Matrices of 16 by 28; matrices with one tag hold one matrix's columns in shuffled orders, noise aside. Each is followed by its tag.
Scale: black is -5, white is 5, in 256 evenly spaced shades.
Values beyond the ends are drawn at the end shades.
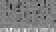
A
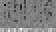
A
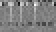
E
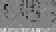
A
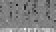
A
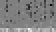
A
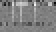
E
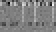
E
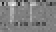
E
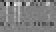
E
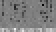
A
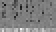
A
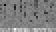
A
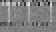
E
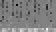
A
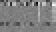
E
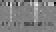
E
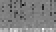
A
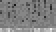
A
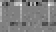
E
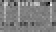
E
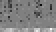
A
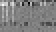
E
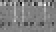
E
